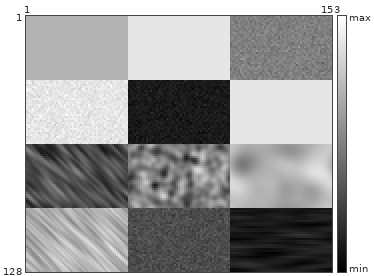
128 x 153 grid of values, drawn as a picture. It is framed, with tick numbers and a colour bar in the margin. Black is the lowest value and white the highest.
The table splits into 4 rows of 3 panels. Panel 1,1: high, flat. Panel 1,2: very high, flat. Panel 1,3: middling, fine-grained, faint in contrast. Panel 2,1: very high, fine-grained, faint in contrast. Panel 2,2: very low, fine-grained, faint in contrast. Panel 2,3: very high, flat. Panel 3,1: low, slanting down to the right. Panel 3,2: middling, blotchy, strong in contrast. Panel 3,3: high, smooth. Panel 4,1: high, slanting down to the right. Panel 4,2: low, fine-grained, faint in contrast. Panel 4,3: very low, streaked across, faint in contrast.
